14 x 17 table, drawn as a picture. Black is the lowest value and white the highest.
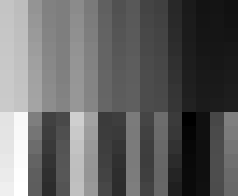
Values rise toward the left. The grain runs up and down. The top right is the calmest part. The top part is calmer, up to a seam about 60% of the way down.
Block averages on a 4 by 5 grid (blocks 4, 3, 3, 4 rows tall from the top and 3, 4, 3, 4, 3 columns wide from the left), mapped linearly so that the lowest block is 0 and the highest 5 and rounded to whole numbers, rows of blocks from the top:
5 3 2 1 0 | 5 3 2 1 0 | 5 3 2 1 1 | 5 3 2 1 1
